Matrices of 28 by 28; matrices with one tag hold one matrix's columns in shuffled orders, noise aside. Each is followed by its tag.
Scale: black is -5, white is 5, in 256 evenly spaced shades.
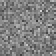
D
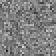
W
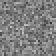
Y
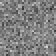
W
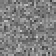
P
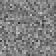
Y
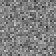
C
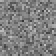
D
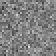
W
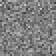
W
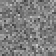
P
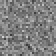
P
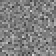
C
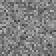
D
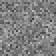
D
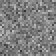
D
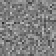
Y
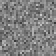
Y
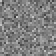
C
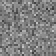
W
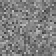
D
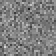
W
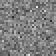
D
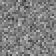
C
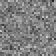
P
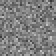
C
